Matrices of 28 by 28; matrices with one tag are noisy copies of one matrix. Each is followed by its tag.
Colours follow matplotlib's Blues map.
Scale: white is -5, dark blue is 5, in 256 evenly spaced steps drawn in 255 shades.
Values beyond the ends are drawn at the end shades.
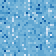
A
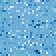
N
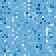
A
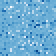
N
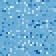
N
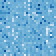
A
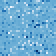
N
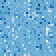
A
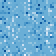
A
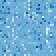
A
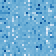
A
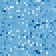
N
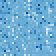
A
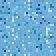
A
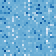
A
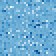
N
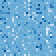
A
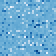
N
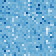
A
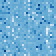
A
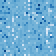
A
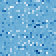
N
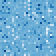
A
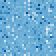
A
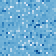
N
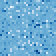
N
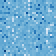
A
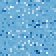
N
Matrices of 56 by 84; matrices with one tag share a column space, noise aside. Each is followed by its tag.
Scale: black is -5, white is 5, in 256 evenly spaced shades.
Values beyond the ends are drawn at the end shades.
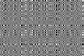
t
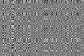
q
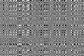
t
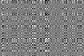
q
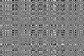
t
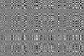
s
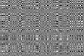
s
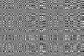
s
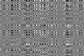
t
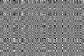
q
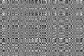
q
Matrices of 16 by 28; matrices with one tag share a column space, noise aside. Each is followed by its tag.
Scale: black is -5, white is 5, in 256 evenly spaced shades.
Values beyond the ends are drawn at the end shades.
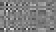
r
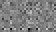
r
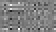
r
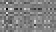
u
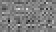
u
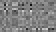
r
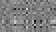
u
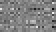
u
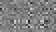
u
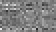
r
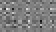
u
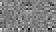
r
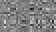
u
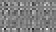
r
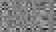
r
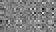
u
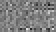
r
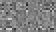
r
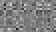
r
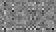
r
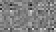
r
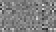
r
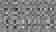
u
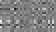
u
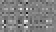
u
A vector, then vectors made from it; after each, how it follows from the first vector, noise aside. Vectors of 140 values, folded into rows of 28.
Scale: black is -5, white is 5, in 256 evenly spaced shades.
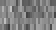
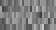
wrapped around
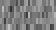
sign-scrambled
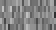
sign-scrambled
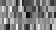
scaled up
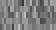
wrapped around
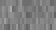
shrunk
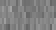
shrunk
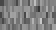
wrapped around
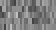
wrapped around
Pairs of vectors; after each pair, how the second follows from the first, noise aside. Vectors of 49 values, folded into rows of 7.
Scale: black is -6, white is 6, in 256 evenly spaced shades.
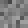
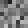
scaled up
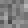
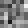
scaled up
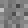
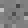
partly zeroed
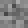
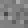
partly zeroed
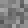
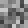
scaled up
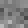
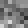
scaled up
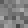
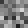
scaled up
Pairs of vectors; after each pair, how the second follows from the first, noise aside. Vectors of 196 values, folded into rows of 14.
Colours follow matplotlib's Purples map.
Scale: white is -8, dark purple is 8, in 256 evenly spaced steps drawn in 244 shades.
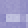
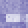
scaled up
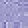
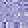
scaled up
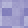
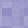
shrunk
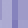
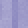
shrunk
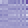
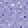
shuffled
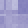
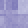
negated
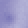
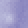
negated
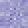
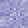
negated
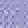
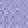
shrunk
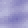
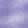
negated
